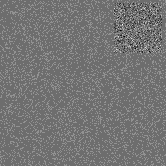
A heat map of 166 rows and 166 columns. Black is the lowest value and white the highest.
Odd patch: rougher, in the top right. Slope: none. Roughest part: top right. Mirror symmetry: none. Grain: fine.
